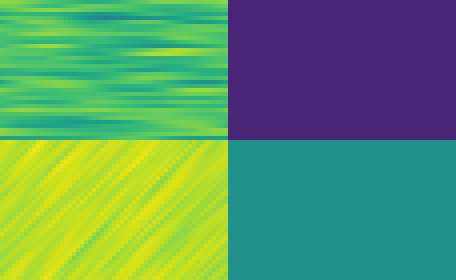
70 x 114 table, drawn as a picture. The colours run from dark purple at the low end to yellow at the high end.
The table splits into 2 rows of 2 panels. Panel 1,1: high, streaked across. Panel 1,2: very low, flat. Panel 2,1: very high, slanting up to the right, faint in contrast. Panel 2,2: middling, flat.
